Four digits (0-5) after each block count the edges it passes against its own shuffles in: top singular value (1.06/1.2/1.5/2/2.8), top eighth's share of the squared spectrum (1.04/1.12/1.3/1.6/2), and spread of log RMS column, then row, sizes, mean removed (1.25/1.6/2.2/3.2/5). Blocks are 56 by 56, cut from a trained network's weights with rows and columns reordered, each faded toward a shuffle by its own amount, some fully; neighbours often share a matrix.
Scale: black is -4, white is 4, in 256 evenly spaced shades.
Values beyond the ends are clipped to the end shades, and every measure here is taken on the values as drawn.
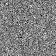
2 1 0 0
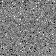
0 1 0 0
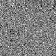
3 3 1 1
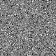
1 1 0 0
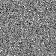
0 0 0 0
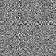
4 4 1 2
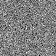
1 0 0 0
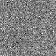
3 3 0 1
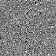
3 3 2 1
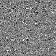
3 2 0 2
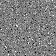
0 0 0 0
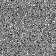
1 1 0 0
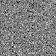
3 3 1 1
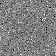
0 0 0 0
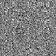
3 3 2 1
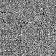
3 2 0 1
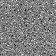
1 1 0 0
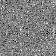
2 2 1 1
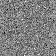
0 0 0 0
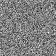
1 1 0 0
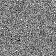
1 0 0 0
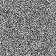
2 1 0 0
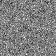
0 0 0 0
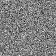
2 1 0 0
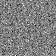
0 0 0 0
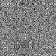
3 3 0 2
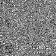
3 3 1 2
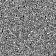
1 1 0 0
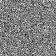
1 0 0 0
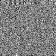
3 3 0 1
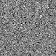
2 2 1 1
